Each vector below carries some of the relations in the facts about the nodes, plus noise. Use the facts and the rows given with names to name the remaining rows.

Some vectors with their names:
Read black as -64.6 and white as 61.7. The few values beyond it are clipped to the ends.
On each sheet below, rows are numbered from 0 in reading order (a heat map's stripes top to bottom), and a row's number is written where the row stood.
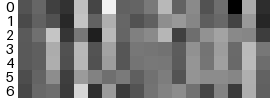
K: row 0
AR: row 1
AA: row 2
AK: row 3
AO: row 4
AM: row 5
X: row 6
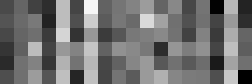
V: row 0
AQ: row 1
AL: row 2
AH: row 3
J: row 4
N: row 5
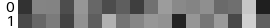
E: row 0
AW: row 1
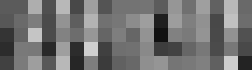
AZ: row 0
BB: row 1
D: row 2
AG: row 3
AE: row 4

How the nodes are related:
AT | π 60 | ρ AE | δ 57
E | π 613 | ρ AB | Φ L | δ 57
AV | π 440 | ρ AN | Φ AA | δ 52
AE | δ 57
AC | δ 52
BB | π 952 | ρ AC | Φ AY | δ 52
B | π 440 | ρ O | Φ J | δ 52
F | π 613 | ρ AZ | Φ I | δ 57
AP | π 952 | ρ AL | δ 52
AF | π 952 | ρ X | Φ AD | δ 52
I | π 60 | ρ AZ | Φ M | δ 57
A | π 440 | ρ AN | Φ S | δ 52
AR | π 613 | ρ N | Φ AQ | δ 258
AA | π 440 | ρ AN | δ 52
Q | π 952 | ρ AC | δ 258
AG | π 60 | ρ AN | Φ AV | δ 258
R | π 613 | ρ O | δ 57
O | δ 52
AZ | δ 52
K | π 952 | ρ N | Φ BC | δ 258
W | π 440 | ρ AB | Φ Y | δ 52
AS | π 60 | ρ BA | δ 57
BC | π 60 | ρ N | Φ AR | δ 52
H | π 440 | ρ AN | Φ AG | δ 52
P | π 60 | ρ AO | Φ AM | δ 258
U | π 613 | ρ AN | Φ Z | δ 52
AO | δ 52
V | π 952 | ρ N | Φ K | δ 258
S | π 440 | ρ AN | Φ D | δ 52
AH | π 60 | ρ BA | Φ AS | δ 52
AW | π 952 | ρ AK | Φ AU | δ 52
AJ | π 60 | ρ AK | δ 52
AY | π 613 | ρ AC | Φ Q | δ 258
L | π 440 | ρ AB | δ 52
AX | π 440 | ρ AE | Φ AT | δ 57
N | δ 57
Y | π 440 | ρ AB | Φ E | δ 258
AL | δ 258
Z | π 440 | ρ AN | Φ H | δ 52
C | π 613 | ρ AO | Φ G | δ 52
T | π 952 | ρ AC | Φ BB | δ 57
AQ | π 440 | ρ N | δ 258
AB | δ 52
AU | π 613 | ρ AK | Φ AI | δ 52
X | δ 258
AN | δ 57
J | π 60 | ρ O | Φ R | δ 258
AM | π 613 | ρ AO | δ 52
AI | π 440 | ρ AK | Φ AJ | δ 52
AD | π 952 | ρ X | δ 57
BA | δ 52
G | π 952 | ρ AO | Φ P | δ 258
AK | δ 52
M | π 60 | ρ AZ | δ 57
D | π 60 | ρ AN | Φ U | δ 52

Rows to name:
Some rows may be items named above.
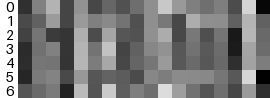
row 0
AX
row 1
AU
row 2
G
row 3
J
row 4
P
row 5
F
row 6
AQ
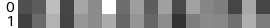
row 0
BC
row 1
AJ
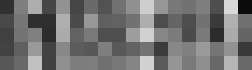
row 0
AX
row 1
Q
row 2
Y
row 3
U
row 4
AI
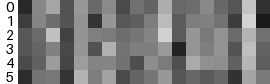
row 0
M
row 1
AD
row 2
AI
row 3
AP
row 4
AU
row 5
P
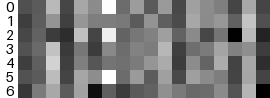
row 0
BC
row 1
C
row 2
V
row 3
H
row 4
A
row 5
BC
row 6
AN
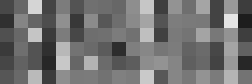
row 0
S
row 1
T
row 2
Z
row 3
AY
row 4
AR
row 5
L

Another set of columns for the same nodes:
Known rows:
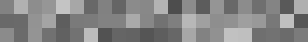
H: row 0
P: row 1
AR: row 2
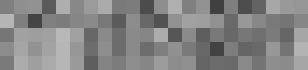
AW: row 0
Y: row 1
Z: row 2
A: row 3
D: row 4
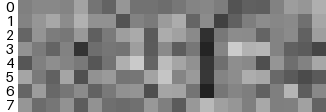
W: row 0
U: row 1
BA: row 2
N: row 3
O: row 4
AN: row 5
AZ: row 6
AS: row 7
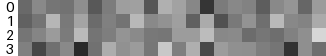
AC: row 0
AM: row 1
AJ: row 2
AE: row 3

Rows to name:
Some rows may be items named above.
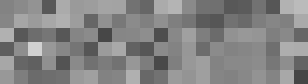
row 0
AP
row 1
S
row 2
F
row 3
BC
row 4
AX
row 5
G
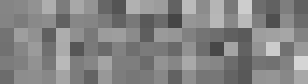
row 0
AG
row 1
AQ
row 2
BB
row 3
C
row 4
L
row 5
AI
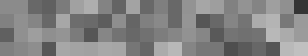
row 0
Q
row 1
AU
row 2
AH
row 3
AP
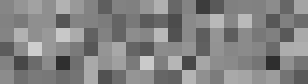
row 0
U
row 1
AQ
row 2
H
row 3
BC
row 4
AE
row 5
AY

